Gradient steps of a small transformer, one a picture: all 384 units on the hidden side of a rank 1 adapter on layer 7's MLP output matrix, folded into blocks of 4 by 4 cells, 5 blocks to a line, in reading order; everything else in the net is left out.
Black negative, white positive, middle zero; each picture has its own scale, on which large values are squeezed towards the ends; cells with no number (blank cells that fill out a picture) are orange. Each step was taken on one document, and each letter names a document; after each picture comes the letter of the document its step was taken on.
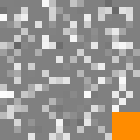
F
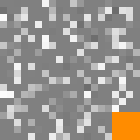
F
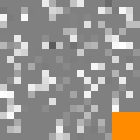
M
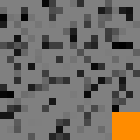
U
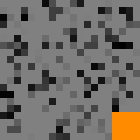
M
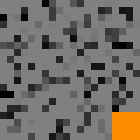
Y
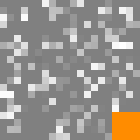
M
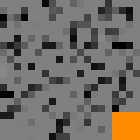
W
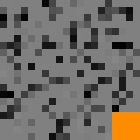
W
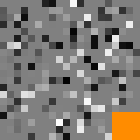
Y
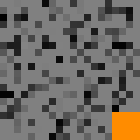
W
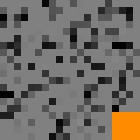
W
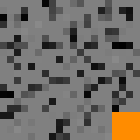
Y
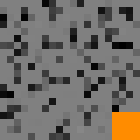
U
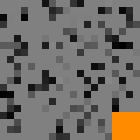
M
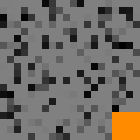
U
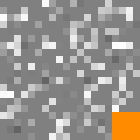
Y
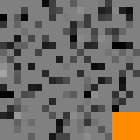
W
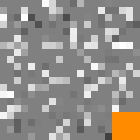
U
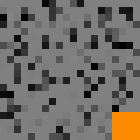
U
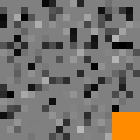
U
